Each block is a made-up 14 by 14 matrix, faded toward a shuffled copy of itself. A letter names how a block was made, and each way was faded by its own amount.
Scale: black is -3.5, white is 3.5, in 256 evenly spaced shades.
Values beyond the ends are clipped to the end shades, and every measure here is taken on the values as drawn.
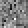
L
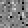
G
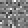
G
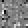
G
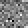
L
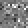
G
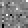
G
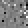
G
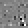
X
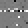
X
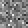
L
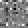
X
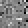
G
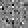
G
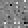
X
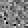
L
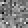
L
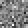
L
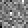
L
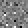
G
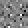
X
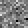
L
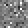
G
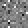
G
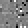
G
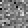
L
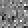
G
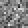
L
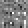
G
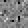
L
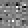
X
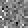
L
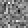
L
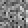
L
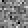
L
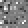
X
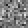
L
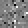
G
